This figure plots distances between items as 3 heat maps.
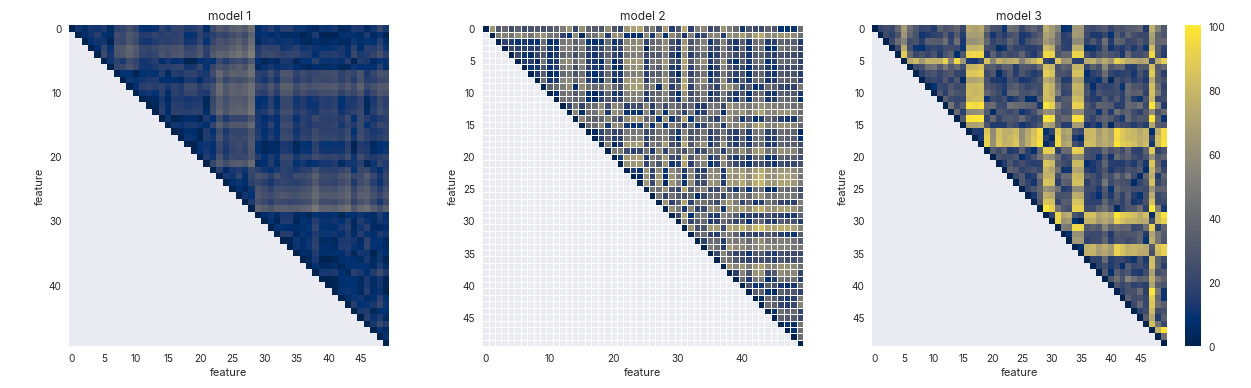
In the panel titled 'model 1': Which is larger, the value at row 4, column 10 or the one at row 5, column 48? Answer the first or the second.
the first
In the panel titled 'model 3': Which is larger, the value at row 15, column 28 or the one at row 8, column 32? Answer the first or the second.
the first
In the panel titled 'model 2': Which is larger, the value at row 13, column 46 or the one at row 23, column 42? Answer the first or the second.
the second
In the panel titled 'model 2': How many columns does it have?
50
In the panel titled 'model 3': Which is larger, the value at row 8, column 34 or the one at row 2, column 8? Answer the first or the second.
the first
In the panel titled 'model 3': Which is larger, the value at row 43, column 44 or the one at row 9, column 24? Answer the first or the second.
the second
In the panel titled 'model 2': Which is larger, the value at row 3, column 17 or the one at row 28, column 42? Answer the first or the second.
the second
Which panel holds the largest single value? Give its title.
model 3
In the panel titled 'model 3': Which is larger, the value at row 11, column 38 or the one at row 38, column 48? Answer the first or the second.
the second
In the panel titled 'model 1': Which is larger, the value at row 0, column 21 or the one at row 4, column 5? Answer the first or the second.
the second
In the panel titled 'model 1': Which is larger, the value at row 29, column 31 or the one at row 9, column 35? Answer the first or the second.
the second
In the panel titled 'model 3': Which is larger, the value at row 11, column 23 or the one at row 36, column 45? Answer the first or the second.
the second
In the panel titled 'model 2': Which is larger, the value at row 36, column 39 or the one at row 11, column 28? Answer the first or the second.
the second
